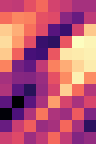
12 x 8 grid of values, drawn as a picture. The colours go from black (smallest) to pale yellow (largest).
Streaks slant up to the right. The halves do not mirror each other. The top left is the smoothest part. The bottom left is the ninth with the lowest average.
